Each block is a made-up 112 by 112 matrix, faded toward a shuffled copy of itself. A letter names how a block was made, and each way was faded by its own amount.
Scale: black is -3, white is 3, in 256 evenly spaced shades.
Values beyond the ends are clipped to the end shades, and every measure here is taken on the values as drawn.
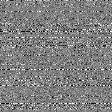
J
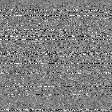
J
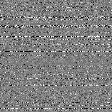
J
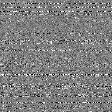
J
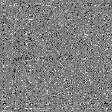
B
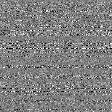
J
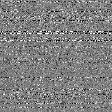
J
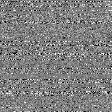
J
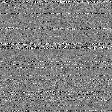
J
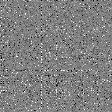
B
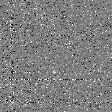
B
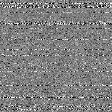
J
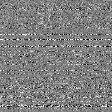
J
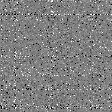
B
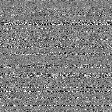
J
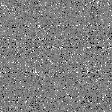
B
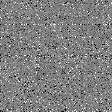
B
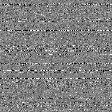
J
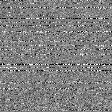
J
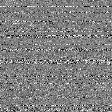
J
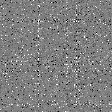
B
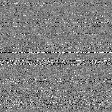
J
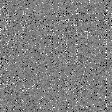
B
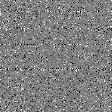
B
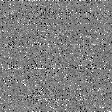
B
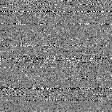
J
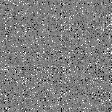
B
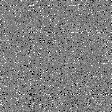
B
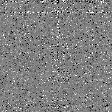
B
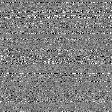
J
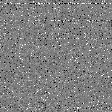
B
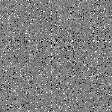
B
